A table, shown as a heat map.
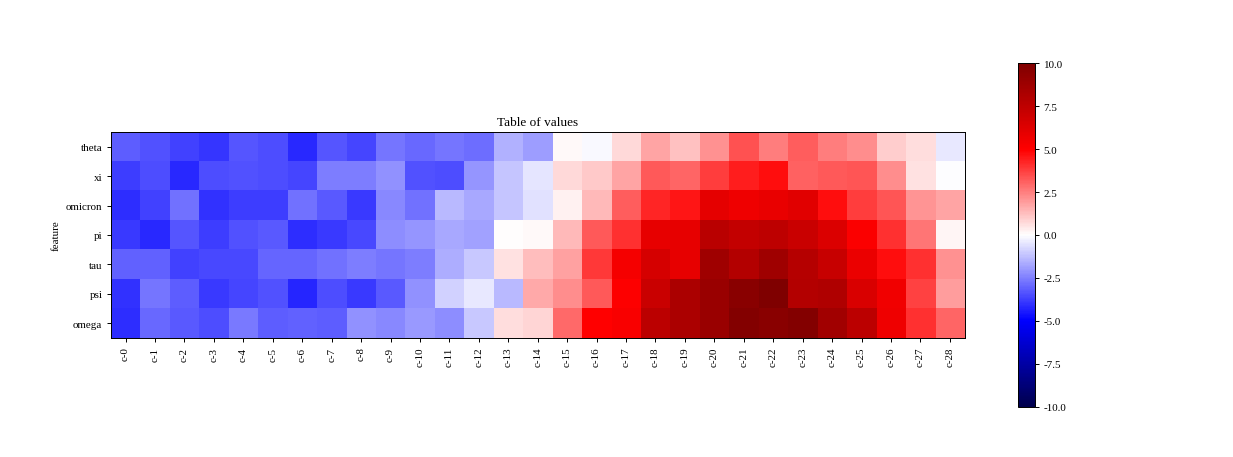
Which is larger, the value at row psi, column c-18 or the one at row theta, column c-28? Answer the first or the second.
the first
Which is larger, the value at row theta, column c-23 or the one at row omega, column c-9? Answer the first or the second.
the first
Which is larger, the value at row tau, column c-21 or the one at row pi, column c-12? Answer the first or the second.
the first
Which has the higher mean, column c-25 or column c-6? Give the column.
c-25
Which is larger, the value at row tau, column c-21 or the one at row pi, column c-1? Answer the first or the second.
the first
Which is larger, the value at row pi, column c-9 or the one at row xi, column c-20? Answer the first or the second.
the second
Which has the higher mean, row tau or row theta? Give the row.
tau
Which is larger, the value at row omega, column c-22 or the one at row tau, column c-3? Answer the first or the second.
the first
